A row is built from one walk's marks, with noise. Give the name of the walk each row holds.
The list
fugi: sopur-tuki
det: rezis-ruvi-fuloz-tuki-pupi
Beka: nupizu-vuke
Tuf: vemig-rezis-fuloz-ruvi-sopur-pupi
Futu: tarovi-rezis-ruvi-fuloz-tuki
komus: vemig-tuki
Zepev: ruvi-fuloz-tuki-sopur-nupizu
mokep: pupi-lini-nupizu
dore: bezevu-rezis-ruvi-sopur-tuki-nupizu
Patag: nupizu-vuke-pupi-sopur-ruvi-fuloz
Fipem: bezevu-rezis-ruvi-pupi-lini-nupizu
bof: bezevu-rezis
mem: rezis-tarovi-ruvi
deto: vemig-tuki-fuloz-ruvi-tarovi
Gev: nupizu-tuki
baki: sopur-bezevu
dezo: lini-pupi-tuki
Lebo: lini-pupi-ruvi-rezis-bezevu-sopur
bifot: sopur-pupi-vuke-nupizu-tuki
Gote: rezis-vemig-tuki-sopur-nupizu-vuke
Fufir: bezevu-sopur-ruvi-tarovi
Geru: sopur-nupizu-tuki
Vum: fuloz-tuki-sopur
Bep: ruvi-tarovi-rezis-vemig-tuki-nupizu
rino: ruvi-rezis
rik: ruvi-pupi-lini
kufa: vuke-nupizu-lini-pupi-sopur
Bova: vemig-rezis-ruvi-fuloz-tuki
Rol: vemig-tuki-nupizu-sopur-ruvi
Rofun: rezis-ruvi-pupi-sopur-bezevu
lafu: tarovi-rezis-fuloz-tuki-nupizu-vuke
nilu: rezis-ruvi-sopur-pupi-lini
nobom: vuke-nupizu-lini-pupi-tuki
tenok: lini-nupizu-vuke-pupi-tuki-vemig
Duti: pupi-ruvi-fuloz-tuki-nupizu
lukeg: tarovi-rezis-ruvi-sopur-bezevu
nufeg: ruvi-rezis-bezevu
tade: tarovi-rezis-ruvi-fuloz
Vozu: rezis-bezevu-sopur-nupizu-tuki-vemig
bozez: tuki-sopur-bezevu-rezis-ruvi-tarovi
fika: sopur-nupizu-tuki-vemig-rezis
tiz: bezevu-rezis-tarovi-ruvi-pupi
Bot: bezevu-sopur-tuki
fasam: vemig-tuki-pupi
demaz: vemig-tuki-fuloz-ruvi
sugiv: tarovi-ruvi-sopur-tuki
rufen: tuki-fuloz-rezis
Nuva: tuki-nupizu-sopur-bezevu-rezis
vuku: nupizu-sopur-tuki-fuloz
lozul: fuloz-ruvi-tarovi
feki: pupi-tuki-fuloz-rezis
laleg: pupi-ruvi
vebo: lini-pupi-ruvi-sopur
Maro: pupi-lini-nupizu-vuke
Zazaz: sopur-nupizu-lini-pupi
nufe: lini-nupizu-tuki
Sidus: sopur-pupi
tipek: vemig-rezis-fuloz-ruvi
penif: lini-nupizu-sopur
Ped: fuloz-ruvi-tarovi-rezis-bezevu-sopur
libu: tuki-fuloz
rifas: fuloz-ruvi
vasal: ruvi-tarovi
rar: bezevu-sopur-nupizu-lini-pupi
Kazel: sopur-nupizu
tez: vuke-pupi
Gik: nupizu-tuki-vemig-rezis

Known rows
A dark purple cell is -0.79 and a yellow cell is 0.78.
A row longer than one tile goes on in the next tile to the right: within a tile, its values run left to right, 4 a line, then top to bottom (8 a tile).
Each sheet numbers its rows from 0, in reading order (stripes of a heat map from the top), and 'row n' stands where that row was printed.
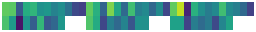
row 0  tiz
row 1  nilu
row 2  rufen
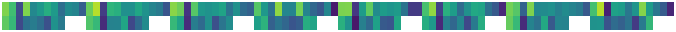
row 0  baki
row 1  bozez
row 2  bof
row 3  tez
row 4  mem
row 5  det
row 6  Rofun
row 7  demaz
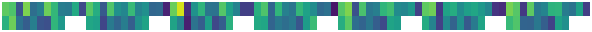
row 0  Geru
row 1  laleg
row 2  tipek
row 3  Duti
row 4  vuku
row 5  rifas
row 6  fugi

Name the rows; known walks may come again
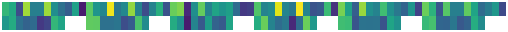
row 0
dezo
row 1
rar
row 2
mem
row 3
kufa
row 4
Sidus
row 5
Kazel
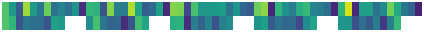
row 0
vebo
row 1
nufe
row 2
bof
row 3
libu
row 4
demaz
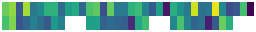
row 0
Nuva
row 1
fasam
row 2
nobom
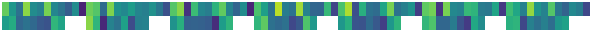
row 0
tez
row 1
Rofun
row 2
komus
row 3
Zazaz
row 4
Gik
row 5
fugi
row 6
Fipem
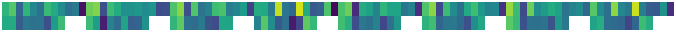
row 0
Duti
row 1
nufeg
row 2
vuku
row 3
tenok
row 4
sugiv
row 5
Zepev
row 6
baki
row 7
mokep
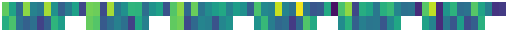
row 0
penif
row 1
Bot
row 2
dore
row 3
Maro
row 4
lafu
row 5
tipek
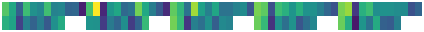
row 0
laleg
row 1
Bova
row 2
Lebo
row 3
Fufir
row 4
lukeg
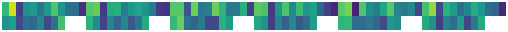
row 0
Bep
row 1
rifas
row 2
Geru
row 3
vasal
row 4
Vum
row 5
det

